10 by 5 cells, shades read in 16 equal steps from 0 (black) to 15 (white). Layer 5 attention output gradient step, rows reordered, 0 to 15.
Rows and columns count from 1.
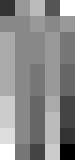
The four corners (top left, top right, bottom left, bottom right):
3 15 15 0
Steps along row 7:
down down up down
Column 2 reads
9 8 8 8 8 8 8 8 8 7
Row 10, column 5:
0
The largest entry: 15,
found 2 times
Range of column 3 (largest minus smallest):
7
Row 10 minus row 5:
5 -1 -3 3 -6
